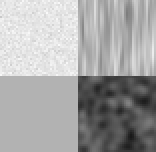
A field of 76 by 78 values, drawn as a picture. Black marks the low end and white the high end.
The table splits into 2 rows of 2 panels. Panel 1,1: very high, fine-grained, faint in contrast. Panel 1,2: high, streaked downward. Panel 2,1: high, flat. Panel 2,2: low, blotchy.
